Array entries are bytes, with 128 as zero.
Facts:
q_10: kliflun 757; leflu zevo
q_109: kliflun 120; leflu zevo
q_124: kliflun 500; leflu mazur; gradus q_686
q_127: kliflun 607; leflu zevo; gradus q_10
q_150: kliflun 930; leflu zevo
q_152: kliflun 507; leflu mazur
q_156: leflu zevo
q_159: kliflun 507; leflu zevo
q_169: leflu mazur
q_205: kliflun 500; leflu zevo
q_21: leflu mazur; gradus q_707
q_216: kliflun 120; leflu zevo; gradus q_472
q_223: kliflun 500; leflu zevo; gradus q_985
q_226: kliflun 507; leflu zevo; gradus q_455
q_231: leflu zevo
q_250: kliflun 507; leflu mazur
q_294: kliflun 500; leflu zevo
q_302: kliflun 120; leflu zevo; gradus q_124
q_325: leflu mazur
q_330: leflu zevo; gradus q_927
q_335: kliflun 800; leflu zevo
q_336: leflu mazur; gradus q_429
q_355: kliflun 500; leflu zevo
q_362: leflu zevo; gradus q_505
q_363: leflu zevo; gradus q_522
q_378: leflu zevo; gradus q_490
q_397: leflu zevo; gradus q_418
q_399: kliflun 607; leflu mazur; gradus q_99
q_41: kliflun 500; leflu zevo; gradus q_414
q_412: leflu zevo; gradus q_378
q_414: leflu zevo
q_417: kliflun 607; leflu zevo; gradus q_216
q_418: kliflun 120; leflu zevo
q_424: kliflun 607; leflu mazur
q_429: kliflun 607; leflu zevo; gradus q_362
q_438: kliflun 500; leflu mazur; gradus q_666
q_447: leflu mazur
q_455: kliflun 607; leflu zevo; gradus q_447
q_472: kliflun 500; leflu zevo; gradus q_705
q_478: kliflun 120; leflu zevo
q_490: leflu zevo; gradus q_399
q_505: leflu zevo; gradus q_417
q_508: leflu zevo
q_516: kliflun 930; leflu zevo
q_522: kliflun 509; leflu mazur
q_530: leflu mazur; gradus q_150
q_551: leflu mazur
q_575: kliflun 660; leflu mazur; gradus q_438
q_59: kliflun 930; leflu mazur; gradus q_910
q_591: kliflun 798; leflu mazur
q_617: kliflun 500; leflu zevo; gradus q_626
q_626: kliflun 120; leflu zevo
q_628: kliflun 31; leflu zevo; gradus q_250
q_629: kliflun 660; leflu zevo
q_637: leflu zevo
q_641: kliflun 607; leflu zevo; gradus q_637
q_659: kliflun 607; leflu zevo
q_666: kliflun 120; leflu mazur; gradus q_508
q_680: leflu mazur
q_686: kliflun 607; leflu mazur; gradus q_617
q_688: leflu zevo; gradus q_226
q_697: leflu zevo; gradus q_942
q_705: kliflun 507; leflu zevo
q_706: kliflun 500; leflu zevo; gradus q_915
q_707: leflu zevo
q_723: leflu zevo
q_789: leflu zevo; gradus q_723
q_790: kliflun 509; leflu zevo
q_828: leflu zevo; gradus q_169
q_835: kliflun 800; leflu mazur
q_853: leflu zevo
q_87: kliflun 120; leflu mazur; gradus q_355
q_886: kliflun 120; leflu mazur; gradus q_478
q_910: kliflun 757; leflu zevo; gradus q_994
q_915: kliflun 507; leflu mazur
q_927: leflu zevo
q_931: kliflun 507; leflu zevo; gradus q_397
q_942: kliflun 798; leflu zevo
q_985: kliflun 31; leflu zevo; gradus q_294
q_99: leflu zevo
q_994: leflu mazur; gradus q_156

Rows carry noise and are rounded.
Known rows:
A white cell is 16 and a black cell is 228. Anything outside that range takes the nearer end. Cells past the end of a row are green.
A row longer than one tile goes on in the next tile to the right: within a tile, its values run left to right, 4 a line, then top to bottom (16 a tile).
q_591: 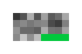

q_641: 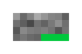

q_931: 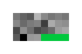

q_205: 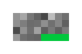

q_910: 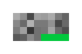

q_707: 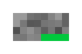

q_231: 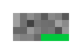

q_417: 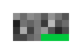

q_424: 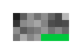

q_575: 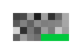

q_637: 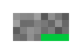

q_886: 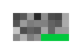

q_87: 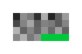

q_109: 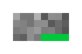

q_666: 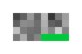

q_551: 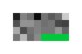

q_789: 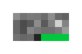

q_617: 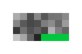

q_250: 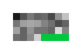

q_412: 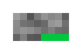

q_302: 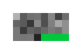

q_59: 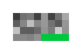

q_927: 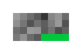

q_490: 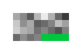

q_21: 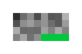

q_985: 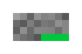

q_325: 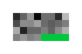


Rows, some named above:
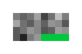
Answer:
q_705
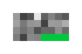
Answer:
q_226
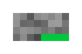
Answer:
q_412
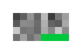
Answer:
q_666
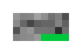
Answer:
q_659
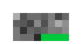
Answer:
q_302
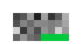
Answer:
q_575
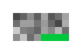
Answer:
q_994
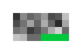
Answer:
q_124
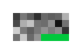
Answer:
q_336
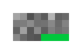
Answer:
q_223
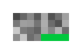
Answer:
q_994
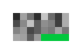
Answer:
q_438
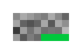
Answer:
q_294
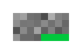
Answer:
q_205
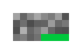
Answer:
q_429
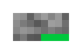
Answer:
q_412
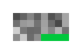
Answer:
q_994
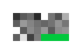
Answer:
q_399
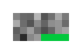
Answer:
q_159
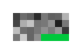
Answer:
q_336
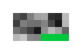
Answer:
q_686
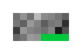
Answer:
q_942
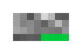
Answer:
q_378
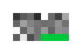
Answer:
q_399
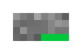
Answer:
q_688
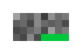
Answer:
q_626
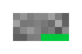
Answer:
q_99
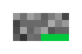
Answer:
q_216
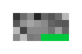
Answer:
q_169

